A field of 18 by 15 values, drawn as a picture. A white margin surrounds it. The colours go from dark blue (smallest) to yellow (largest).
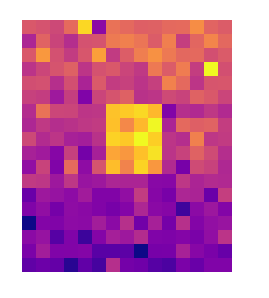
Roughest part: centre. Ninth with the highest average: centre. Slope: up to the top. Odd patch: higher, in the centre. Odd rows or columns: none. Stripes: none.
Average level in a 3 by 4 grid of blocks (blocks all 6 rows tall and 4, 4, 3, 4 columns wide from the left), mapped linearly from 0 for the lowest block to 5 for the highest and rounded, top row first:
3 4 4 4 / 2 4 5 3 / 0 0 0 1
